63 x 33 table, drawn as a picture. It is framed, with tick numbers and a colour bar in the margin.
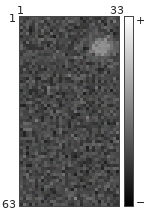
Odd rows or columns: none. Slope: none. Bumps: one, in the top right. Mirror symmetry: none. Average level on the scale: 30%. Ninth with the highest average: top right.
